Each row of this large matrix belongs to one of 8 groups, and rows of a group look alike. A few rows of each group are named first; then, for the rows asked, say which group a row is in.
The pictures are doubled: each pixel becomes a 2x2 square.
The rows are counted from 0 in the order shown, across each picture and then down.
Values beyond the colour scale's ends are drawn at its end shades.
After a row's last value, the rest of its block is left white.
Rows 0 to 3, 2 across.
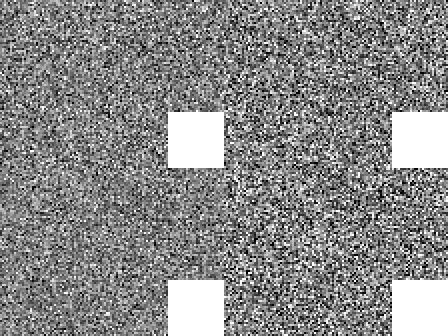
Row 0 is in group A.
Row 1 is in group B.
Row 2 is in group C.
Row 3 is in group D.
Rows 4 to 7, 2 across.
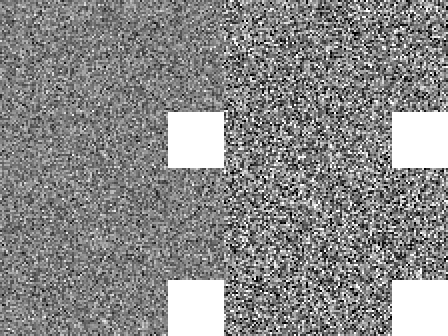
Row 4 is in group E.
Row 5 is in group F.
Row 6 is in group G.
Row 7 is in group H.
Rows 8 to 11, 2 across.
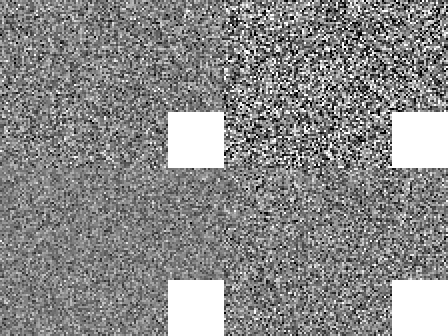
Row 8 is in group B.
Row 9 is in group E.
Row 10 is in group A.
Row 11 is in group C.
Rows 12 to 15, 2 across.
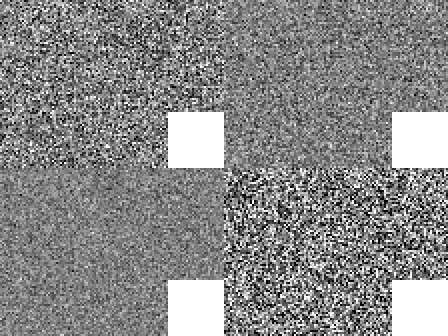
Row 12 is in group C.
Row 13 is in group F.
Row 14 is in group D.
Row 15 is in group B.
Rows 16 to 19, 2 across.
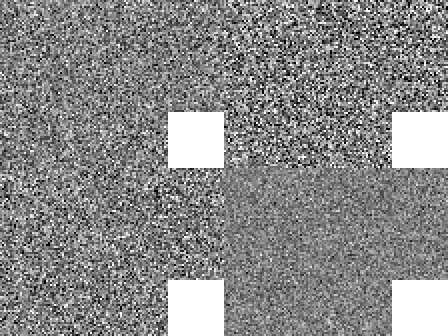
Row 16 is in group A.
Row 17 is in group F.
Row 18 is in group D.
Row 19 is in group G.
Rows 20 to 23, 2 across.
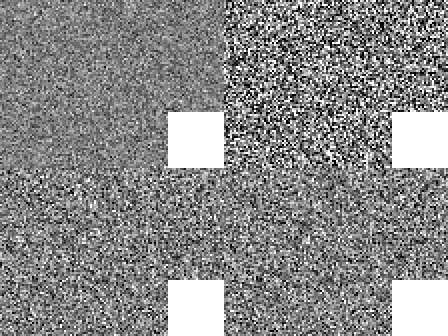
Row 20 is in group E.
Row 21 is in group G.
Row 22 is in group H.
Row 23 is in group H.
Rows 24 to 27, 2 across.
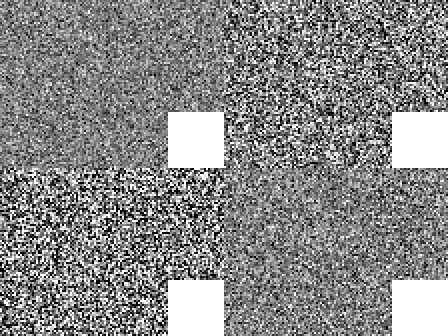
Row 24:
H
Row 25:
B
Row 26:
A
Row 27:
D
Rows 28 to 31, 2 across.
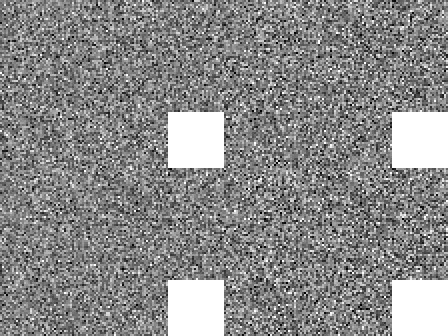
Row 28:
A
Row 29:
C
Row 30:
C
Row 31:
C
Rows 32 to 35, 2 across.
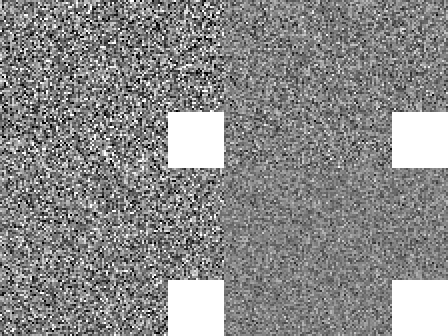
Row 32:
G
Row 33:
H
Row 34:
H
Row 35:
H
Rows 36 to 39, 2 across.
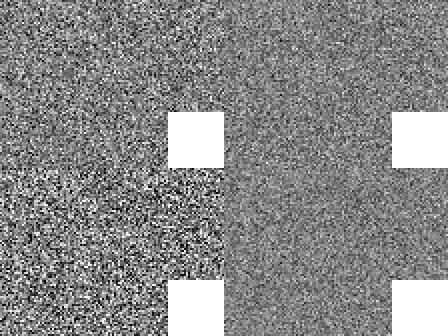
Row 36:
H
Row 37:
D
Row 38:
D
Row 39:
E
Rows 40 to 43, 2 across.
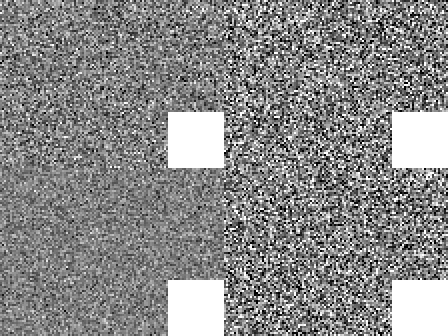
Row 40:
F
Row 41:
D
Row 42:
G
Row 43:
F
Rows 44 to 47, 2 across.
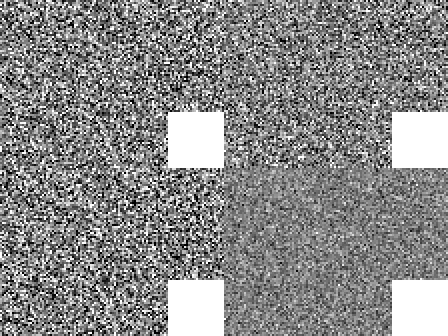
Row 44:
H
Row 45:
F
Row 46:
H
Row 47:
D
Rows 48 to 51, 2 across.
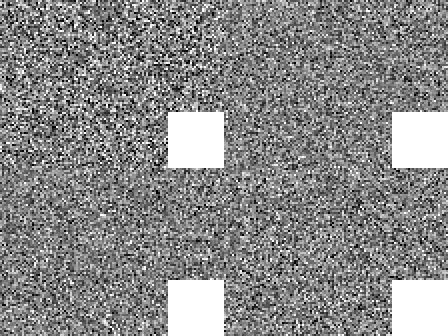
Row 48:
H
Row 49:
F
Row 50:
G
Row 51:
E
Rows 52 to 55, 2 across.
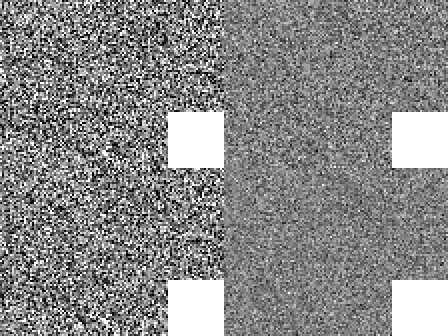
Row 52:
G
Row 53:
F
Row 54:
G
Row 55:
C
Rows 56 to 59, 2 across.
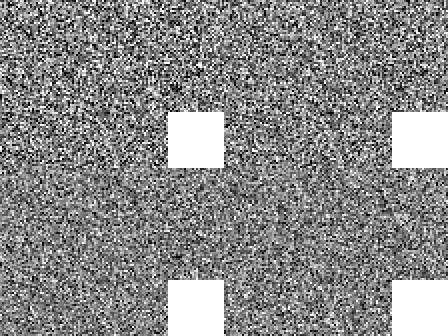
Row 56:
H
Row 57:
H
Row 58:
H
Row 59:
B
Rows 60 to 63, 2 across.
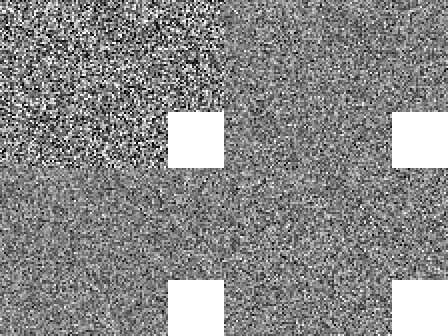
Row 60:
D
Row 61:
C
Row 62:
B
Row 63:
E
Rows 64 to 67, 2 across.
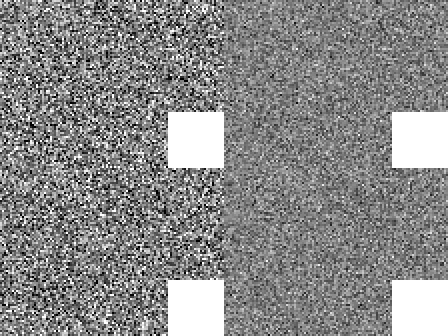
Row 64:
F
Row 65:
D
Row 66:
G
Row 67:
C
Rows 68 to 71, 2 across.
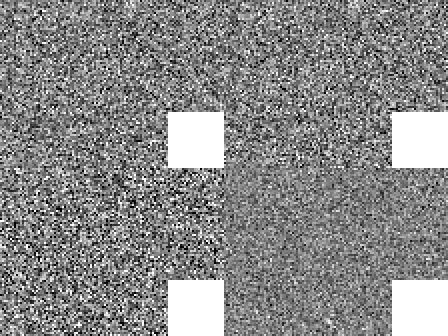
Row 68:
E
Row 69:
E
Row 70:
F
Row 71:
G
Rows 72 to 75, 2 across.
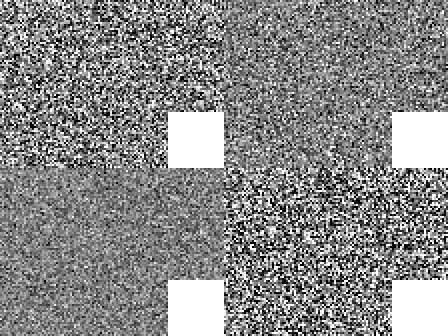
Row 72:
F
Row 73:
G
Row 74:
D
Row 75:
F
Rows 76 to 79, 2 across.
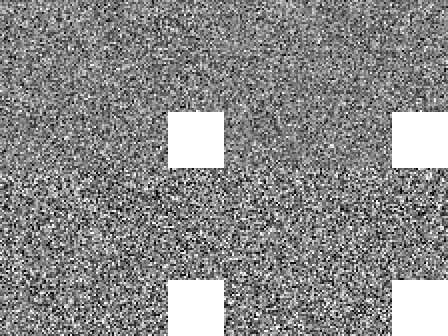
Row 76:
D
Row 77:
C
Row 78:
D
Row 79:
A
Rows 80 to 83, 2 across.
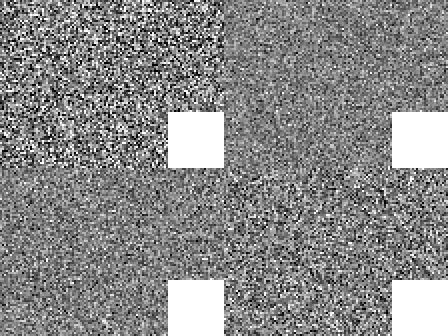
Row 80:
A
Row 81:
C
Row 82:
G
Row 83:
B
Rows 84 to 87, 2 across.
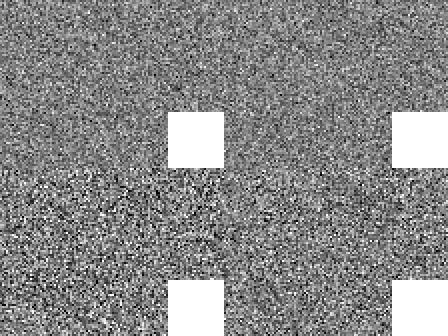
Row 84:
H
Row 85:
D
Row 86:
G
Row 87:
C
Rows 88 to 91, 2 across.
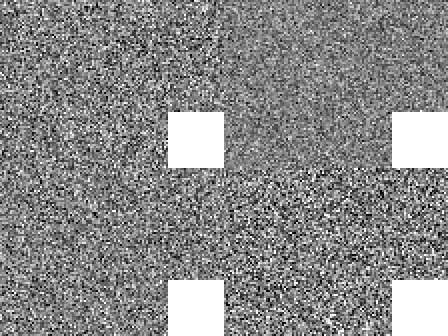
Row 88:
A
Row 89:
D
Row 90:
H
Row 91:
G
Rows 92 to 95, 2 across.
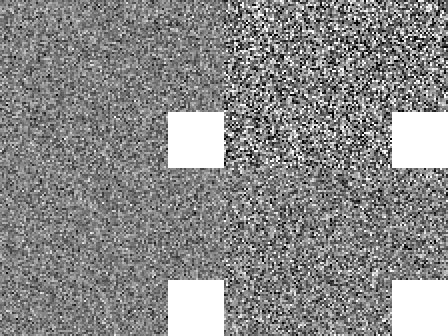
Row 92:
D
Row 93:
A
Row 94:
H
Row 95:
F
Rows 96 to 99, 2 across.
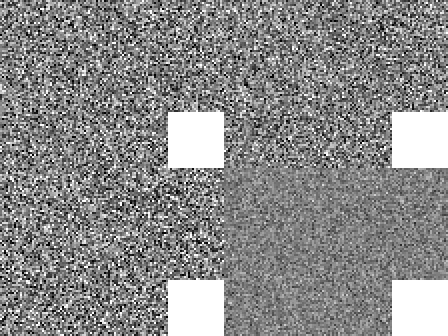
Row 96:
H
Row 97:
D
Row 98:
D
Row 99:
A
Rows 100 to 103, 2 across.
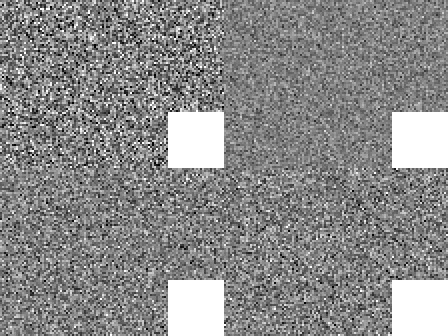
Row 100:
H
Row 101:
H
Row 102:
F
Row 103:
E
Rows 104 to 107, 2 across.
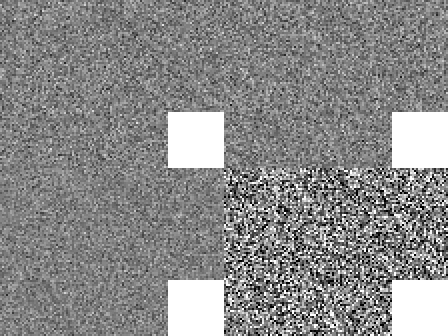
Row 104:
E
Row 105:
H
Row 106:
C
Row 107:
B
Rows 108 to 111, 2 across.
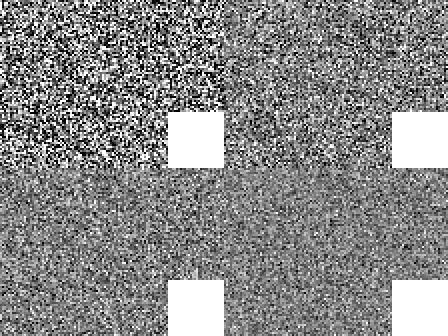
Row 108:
G
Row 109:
C
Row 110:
H
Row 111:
F
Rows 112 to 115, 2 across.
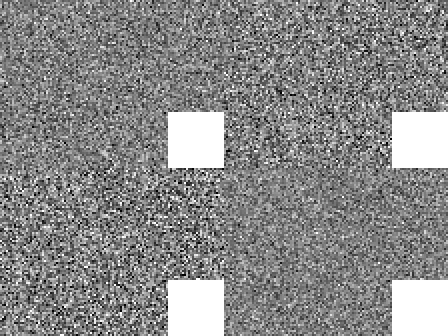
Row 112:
G
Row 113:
A
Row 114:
D
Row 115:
D
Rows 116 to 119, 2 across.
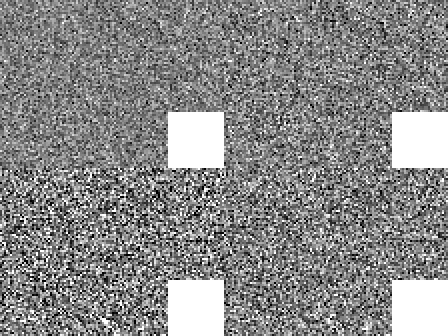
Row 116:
B
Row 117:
B
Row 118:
G
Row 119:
G
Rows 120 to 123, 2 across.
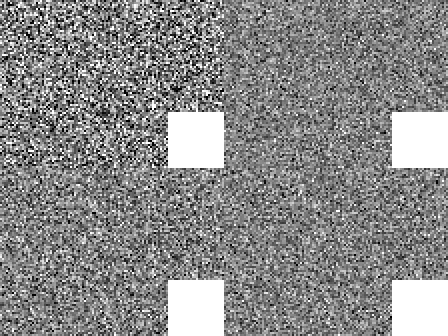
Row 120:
H
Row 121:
E
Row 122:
H
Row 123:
H
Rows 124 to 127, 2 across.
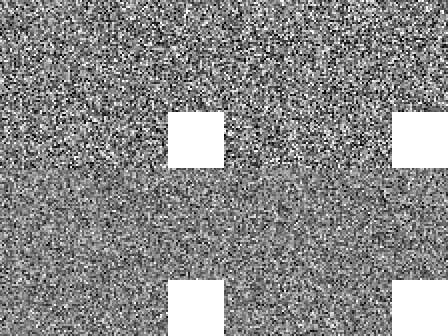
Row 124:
B
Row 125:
A
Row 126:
D
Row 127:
B
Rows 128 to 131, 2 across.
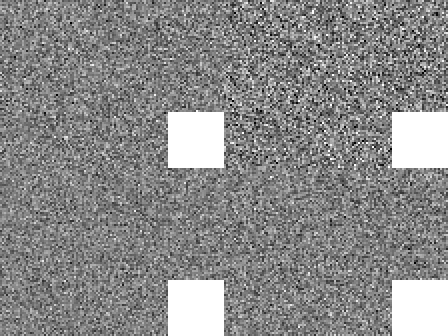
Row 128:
D
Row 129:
H
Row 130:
C
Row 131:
F
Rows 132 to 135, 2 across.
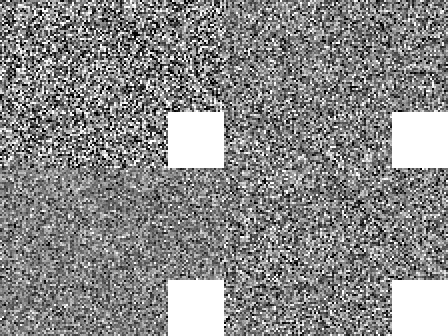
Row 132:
E
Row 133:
G
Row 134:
D
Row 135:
E
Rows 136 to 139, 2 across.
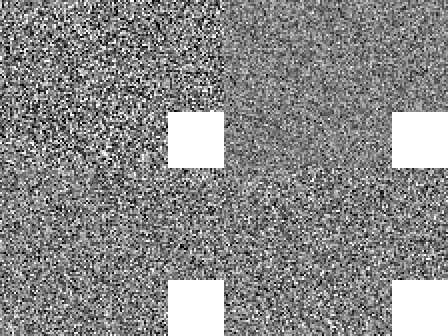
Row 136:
G
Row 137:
H
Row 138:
F
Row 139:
G
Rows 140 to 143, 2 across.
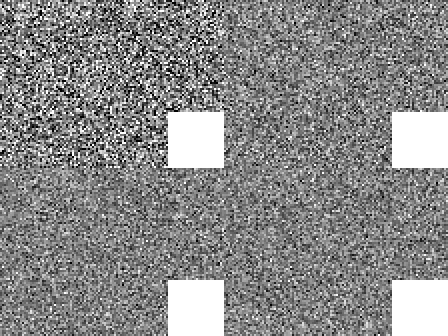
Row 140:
E
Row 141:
D
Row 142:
C
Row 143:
G
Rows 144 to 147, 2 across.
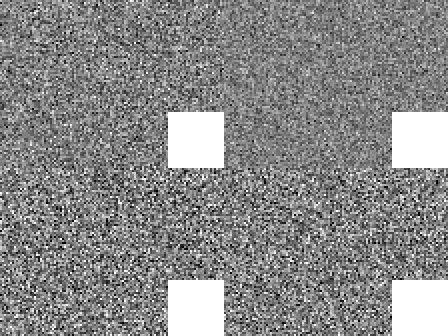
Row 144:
C
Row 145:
H
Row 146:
F
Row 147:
H
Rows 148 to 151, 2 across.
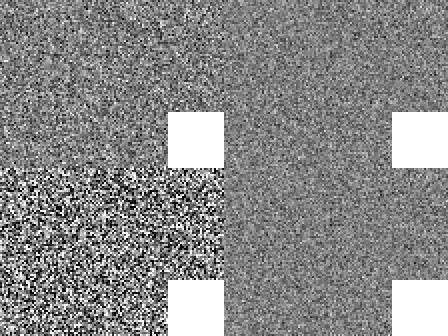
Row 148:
B
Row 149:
F
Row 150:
F
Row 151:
F
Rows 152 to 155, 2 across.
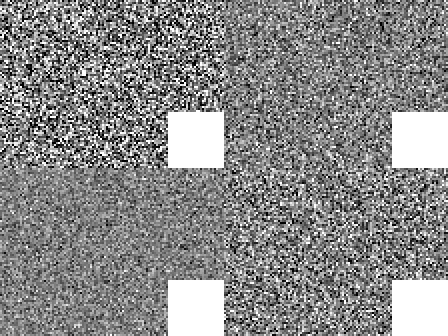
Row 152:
D
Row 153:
G
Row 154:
F
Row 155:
H
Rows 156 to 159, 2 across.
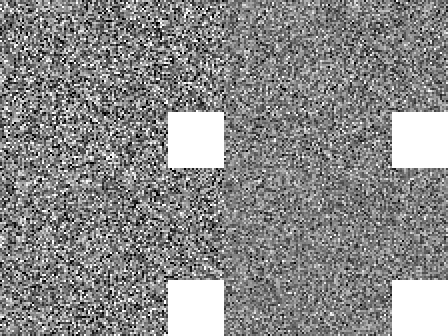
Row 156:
B
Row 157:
E
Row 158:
E
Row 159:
C
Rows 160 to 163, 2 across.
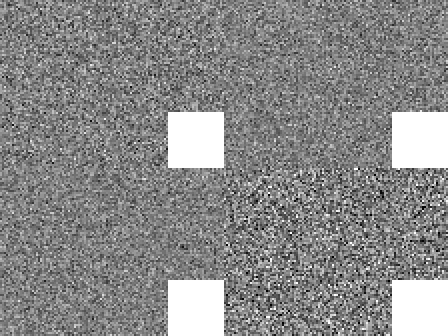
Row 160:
H
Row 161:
C
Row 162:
F
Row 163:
G
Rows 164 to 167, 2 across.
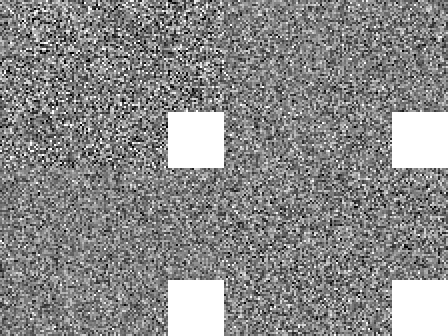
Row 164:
C
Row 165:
A
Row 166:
A
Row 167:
F
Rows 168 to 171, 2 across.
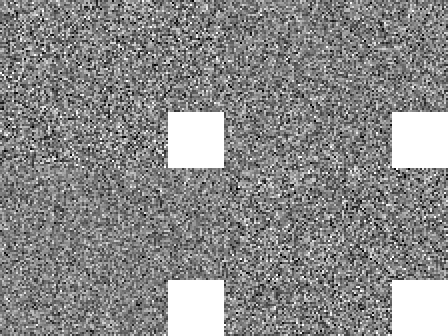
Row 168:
A
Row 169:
B
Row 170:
B
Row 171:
E
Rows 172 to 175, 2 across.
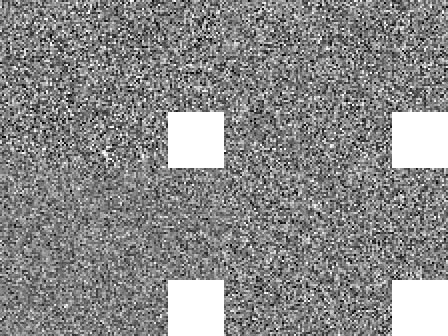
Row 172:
G
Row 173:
C
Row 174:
D
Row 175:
H
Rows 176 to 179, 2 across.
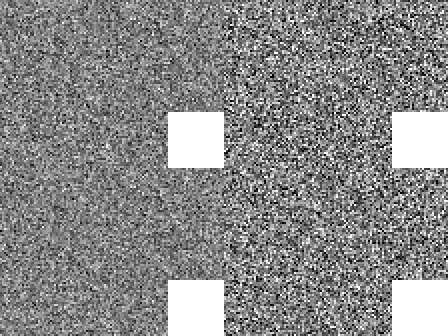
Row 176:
B
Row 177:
D
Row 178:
B
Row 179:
H
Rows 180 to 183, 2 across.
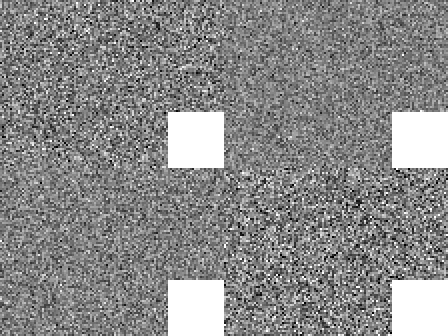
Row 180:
G
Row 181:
D
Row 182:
A
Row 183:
E
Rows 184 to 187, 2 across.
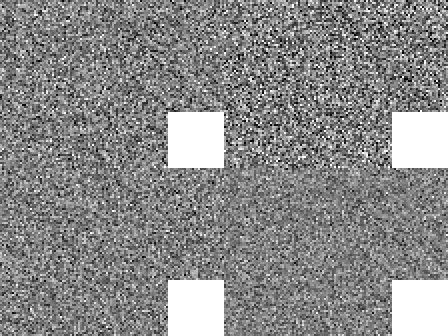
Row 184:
E
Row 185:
F
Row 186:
H
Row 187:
E
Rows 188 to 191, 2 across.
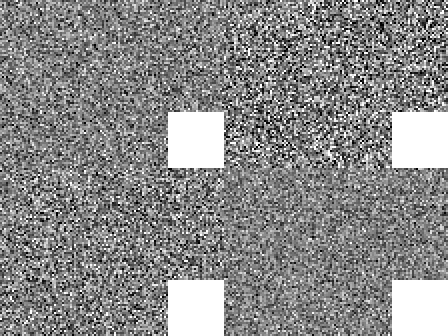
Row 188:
H
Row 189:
G
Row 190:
C
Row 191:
A
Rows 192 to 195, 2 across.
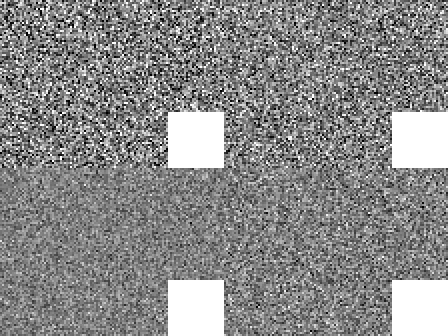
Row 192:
H
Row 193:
D
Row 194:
A
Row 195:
B
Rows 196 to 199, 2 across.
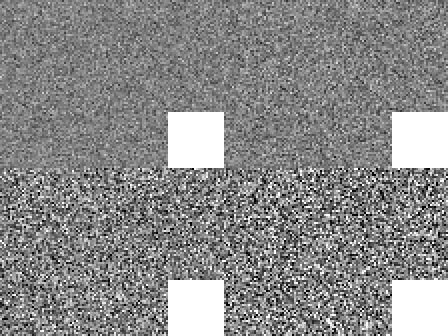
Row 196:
E
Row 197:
E
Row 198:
A
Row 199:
G
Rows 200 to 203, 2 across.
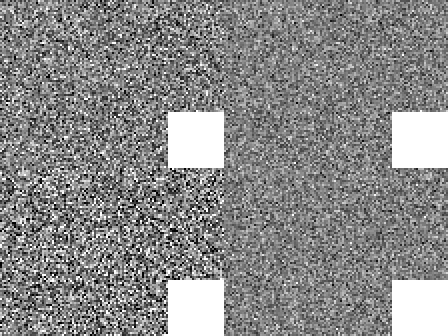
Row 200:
D
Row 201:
D
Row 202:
E
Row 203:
A
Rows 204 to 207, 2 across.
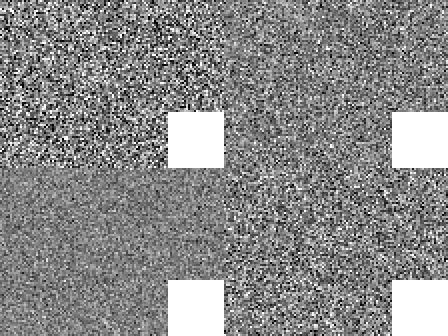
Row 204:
D
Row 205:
C
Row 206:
G
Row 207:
B
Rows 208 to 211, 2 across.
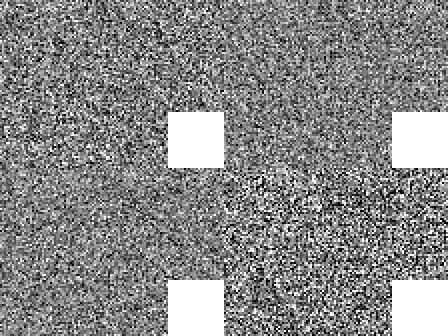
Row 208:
B
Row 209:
F
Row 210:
E
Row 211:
C
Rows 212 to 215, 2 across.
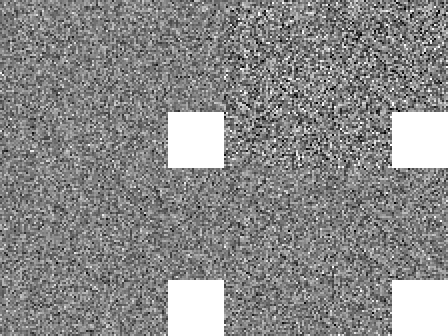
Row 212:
A
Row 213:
E
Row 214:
B
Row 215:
E
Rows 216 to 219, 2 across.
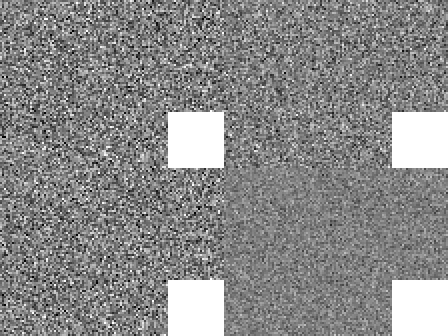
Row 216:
G
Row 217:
A
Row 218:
G
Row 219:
F
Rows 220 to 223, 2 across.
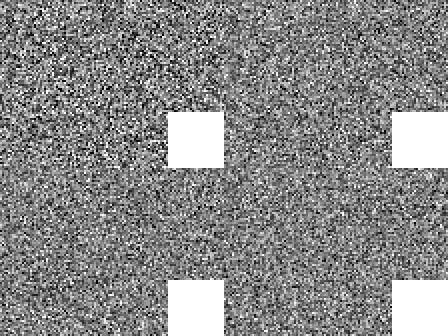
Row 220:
E
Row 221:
E
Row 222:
G
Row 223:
A
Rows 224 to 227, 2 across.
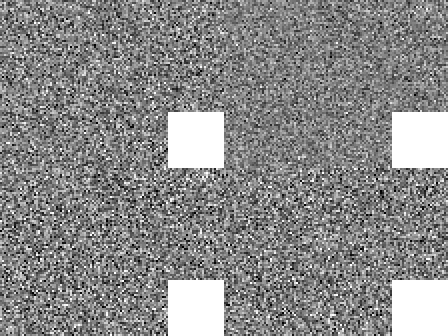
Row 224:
H
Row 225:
F
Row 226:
F
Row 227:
G
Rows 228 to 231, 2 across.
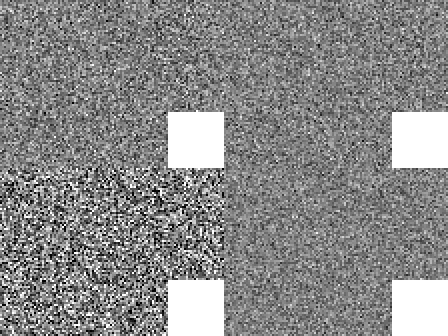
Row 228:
D
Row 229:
H
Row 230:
B
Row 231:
D
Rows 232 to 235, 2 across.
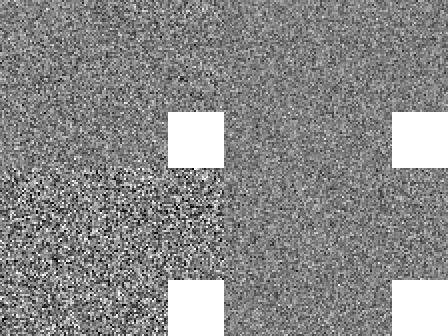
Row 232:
F
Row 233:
A
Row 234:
A
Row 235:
D
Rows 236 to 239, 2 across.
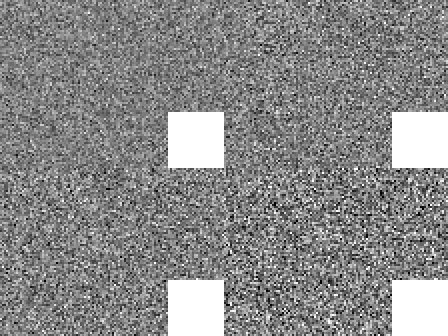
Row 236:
H
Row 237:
C
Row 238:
D
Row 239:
G
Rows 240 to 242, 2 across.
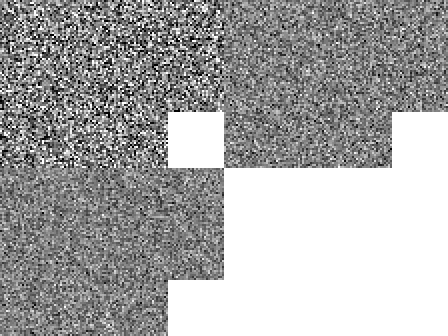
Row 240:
A
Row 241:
H
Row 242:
B
